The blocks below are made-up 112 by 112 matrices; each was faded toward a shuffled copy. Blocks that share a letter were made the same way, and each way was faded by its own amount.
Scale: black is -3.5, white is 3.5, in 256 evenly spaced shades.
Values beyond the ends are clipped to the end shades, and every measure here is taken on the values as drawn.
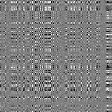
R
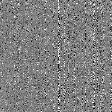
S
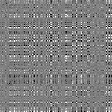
R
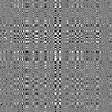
R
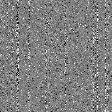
S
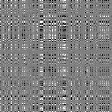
R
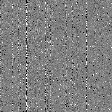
S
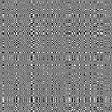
R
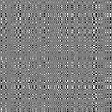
R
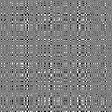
R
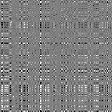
R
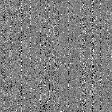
S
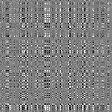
R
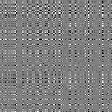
R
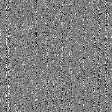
S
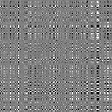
R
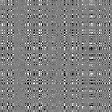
R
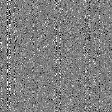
S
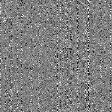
S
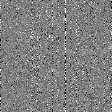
S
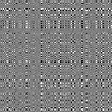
R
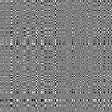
R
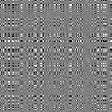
R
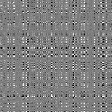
R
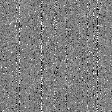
S
